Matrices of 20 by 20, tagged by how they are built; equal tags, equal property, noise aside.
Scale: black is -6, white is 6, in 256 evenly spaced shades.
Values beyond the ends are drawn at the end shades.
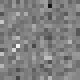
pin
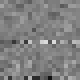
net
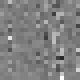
pin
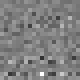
net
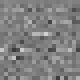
net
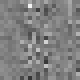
pin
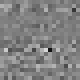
net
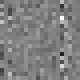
pin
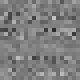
net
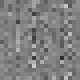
pin
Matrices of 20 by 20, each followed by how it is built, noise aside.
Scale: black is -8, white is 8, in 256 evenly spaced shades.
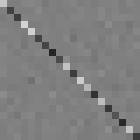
diagonal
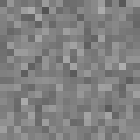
noise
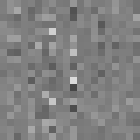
uneven columns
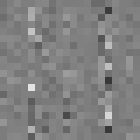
uneven columns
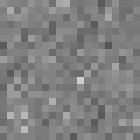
noise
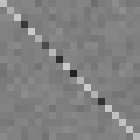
diagonal
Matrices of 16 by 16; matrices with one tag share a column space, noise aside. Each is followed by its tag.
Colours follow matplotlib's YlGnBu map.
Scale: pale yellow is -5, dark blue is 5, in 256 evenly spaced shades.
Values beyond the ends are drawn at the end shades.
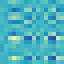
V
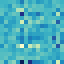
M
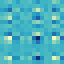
V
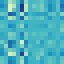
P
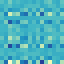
M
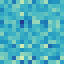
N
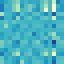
P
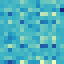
M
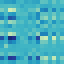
V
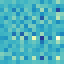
V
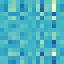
P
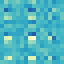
V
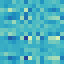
V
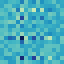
V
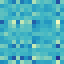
N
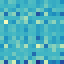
M
